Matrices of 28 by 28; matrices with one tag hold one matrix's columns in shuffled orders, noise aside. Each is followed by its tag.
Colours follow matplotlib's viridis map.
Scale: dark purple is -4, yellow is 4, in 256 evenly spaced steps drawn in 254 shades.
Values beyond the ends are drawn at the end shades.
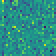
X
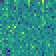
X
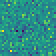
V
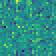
X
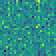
X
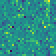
X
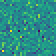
V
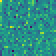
X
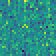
X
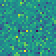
V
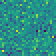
V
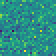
V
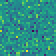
V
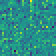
X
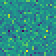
V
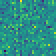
X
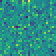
X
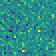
V
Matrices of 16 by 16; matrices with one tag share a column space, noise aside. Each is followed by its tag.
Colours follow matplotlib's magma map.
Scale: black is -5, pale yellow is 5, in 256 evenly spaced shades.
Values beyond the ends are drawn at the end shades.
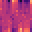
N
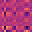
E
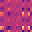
E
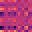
E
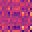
E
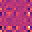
E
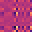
E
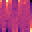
N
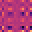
E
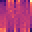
N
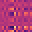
E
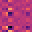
E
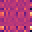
E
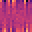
N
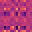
E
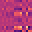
E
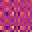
E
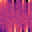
N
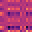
E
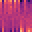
N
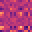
E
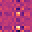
E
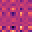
E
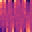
N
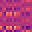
E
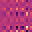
E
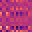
E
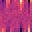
N
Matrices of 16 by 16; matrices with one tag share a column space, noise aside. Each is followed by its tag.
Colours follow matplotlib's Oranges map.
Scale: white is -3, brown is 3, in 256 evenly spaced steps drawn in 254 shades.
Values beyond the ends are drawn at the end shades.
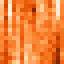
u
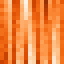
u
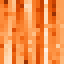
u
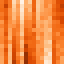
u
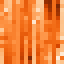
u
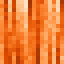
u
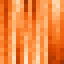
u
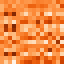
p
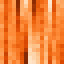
u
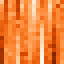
u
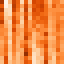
u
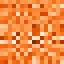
p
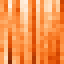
u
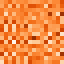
p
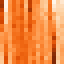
u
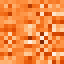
p
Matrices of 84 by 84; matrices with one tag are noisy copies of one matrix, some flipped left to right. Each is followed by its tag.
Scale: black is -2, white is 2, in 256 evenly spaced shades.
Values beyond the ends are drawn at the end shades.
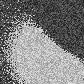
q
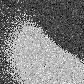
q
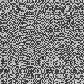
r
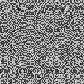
r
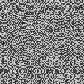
r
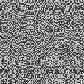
r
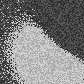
q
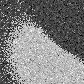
q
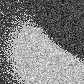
q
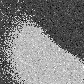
q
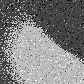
q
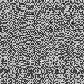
r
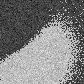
q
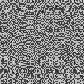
r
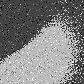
q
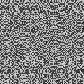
r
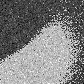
q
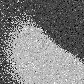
q
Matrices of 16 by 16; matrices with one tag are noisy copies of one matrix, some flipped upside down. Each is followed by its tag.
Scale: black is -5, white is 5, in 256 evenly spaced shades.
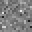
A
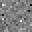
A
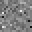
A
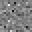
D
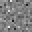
D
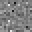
D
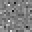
D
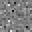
D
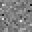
A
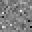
A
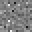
D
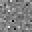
D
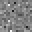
D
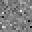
A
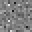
D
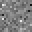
A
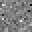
A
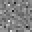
D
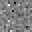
D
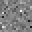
A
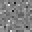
D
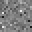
A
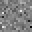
A
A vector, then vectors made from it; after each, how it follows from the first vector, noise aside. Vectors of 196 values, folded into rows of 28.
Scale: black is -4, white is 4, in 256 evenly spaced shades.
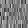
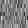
wrapped around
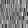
reversed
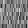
wrapped around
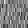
wrapped around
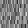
wrapped around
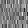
reversed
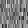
reversed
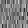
reversed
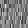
wrapped around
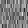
reversed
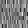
reversed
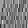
wrapped around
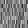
wrapped around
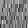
wrapped around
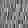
wrapped around
